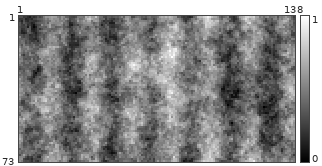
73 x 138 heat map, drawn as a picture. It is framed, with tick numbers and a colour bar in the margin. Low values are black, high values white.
Stripes: upright, repeating 7 times. Slope: none. Histogram: bell-shaped.
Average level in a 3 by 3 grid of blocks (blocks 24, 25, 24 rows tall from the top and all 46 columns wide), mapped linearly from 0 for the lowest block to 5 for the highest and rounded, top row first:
142
250
233
